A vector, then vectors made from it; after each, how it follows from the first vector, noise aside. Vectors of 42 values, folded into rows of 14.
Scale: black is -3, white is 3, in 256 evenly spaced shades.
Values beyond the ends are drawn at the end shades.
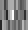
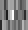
copied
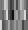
negated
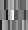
copied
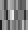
copied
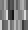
negated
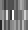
sign-scrambled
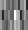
reversed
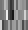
negated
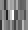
copied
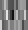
negated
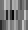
sign-scrambled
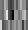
negated
